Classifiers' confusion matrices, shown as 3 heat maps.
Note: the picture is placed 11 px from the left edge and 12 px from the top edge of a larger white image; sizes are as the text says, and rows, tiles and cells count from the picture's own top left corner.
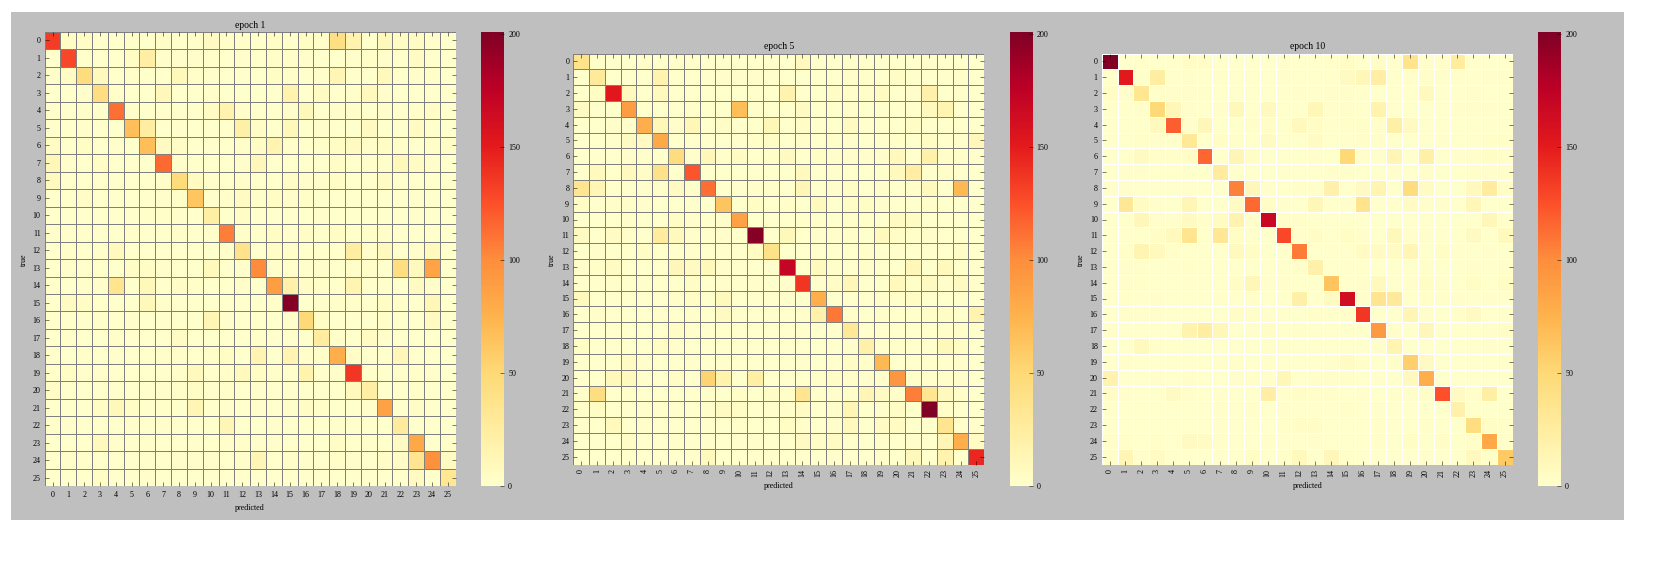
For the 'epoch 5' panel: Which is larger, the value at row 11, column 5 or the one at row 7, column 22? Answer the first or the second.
the first
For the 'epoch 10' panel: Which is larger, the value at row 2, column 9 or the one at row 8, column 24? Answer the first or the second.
the second
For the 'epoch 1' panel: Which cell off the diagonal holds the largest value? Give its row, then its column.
13, 24
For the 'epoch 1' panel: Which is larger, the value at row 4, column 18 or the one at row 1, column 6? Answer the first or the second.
the second
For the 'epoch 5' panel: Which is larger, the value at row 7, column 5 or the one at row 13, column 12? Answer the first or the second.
the first
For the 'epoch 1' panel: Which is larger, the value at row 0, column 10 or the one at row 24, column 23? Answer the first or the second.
the second
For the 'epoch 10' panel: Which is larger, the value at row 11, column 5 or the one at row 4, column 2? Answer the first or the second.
the first
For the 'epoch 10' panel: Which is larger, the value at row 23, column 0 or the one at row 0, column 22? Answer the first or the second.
the second
